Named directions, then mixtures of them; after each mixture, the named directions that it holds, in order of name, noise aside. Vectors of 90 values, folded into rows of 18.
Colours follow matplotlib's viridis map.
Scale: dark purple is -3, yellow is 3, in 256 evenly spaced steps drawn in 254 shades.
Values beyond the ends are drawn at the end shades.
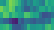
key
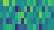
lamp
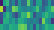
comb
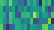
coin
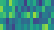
coin, key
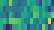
coin, key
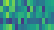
comb, key, lamp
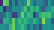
comb, key, lamp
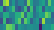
comb, lamp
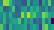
coin, comb, lamp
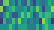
comb, lamp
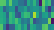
coin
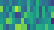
coin, comb, lamp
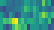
coin, key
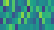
comb, lamp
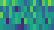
coin, comb, lamp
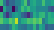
comb, key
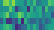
key, lamp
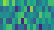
lamp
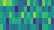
coin, lamp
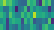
coin, lamp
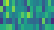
comb, key, lamp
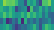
coin, key, lamp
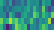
coin, key, lamp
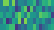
lamp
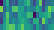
coin, comb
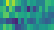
key, lamp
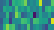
coin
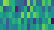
coin, comb, lamp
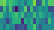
coin, comb, lamp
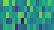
lamp
